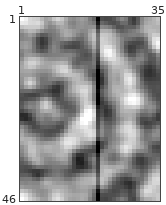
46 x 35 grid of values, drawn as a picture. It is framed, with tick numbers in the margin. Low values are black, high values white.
Column 20 differs from the columns beside it. No overall slope runs across the table. The histogram is bell-shaped. Rings spread out from the middle left.
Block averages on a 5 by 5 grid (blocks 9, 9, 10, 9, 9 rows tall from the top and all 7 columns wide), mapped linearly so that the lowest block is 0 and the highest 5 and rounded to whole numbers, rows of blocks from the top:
32223 / 43150 / 01432 / 34141 / 23213
